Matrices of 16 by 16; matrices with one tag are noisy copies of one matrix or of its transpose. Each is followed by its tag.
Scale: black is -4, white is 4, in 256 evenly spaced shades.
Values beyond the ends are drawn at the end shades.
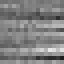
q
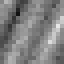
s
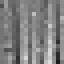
q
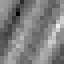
s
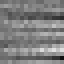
q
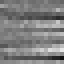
q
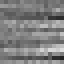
q
